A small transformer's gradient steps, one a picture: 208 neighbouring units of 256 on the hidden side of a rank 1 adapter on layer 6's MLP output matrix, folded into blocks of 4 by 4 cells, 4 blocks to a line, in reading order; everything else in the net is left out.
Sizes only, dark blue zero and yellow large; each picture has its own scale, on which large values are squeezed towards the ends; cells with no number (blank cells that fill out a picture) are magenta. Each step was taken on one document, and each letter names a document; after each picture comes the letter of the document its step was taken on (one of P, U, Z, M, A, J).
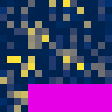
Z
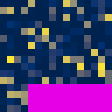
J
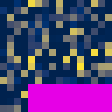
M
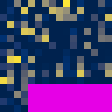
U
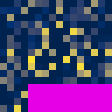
M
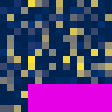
M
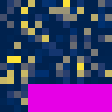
U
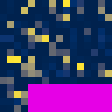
Z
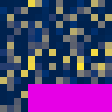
M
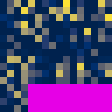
U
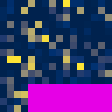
Z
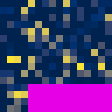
J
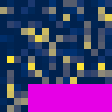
J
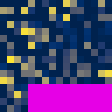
J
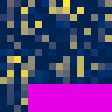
U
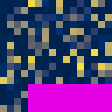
M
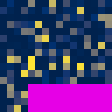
J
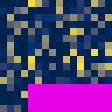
M
